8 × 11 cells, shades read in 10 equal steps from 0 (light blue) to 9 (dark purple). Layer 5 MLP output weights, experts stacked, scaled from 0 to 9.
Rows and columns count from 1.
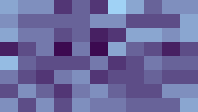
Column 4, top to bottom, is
7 5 6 9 6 4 7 6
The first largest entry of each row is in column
4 8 6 4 7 3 4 2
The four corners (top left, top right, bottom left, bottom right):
2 3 3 2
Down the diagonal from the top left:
2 5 4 9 6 7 5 5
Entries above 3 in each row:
4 7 6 10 10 10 7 7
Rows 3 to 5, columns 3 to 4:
4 6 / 4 9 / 6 6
